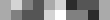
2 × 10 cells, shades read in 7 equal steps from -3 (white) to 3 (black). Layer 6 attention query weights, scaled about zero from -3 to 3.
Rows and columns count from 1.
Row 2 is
-1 0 1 1 -2 -3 0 0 2 -1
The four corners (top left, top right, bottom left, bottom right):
-1 -1 -1 -1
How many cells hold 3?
0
